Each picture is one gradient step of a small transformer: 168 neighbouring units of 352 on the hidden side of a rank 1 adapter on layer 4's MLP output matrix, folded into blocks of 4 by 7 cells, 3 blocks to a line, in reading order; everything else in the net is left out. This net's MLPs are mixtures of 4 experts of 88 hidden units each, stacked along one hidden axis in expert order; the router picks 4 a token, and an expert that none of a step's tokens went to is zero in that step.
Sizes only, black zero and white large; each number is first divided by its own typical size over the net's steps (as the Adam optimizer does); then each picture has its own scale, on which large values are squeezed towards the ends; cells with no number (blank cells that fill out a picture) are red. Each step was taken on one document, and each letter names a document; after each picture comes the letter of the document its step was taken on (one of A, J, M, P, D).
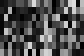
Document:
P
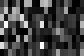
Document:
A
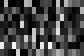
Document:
A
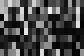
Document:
P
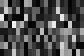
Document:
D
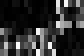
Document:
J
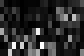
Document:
A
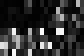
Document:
J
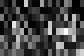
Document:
D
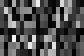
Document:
P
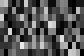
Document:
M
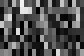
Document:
P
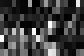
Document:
D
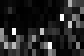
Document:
J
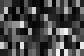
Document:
D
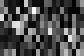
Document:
D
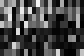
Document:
P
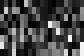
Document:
D
